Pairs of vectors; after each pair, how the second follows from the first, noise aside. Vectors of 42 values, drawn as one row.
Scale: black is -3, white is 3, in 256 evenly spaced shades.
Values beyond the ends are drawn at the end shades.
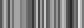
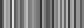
shuffled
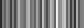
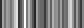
shuffled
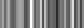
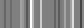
partly zeroed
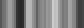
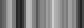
copied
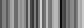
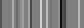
partly zeroed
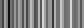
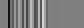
partly zeroed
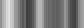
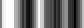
scaled up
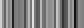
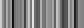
copied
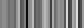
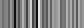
shuffled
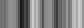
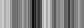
wrapped around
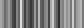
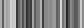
shuffled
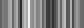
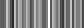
shuffled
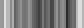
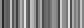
shuffled
